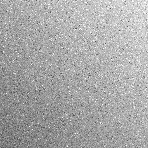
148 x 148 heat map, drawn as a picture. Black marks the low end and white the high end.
The ninth with the highest average is the top right. The ninth with the lowest average is the bottom left. There is an overall slope up to the top right. No regular stripes run through it. Neither half mirrors the other.
